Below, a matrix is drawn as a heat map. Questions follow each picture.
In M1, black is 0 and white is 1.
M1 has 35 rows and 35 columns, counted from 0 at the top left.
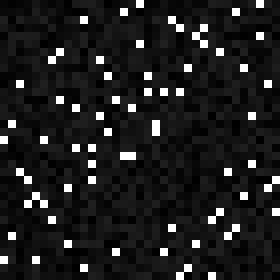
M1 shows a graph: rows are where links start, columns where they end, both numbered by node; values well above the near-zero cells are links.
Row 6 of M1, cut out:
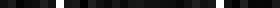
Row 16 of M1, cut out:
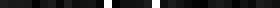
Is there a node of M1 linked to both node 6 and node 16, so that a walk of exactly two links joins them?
no
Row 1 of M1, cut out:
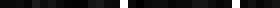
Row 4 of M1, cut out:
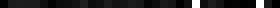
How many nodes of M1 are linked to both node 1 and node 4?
0
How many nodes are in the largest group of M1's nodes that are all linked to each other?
2
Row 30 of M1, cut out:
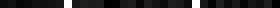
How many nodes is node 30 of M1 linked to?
2
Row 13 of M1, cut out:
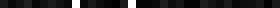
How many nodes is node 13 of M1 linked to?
2
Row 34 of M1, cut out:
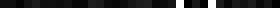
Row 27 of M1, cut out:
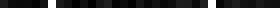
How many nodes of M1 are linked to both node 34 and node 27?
1
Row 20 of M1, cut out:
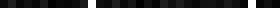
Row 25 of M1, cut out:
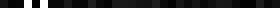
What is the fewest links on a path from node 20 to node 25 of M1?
4
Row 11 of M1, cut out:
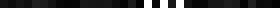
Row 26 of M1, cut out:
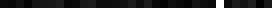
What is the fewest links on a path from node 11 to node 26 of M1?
3
